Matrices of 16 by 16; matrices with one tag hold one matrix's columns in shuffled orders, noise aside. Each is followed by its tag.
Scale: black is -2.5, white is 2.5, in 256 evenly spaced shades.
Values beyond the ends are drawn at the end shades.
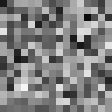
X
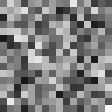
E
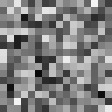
E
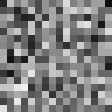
X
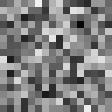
E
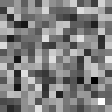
E
